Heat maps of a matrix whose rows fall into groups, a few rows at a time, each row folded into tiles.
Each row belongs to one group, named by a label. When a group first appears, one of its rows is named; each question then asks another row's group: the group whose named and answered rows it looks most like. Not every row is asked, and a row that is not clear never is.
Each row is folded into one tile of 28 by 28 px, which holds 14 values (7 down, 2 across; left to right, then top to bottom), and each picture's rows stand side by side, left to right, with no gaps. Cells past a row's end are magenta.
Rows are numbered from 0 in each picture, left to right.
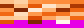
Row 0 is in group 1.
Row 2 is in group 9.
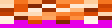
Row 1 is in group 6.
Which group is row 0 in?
9
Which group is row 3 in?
9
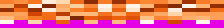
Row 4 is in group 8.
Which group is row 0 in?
9
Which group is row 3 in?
8
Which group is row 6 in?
6
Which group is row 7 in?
9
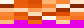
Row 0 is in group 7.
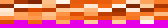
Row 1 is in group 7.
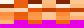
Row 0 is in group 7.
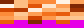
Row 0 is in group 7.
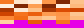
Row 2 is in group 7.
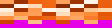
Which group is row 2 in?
6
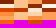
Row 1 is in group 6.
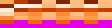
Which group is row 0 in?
6
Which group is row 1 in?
7
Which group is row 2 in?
7
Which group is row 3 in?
7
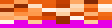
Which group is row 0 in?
9
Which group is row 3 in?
8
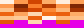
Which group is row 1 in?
9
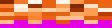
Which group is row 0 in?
8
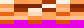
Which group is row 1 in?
6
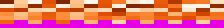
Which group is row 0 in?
7
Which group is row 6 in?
8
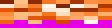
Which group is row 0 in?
7
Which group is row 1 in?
8
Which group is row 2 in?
6
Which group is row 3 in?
9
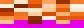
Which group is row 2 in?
8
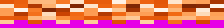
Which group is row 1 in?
1
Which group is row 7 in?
6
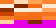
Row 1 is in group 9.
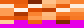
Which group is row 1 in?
7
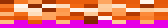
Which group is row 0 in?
8
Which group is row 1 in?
6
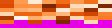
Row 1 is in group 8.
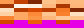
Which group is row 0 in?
6
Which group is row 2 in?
1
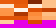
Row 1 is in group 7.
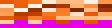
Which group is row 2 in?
1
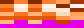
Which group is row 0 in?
8
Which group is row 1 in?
8
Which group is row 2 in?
6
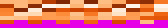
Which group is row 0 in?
1
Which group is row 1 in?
6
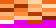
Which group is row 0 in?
9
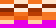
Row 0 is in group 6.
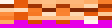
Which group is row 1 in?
1
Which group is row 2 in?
1
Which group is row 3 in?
9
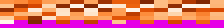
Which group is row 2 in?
6
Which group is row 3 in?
6
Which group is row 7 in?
7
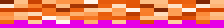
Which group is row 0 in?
7
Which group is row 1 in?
9
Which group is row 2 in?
9
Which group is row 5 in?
1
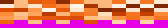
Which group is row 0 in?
7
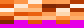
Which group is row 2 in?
6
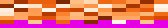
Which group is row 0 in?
6
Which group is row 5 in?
8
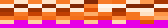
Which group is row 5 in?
6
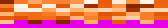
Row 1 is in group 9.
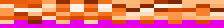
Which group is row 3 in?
8
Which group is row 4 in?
1
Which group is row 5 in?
6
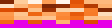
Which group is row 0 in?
7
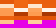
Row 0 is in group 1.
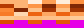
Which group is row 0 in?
1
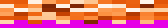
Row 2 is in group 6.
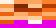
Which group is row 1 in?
9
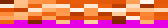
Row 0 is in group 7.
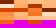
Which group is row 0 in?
7
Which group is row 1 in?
1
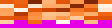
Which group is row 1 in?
7
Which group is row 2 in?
9
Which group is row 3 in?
8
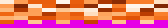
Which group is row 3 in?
6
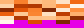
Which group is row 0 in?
9
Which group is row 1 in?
1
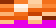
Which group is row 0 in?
8
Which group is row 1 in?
9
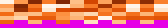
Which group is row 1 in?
8
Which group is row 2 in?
7
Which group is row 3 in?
9
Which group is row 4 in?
8
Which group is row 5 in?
8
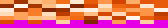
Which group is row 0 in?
6
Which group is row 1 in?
1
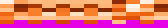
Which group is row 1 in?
1
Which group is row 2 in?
1
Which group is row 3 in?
1
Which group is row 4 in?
8
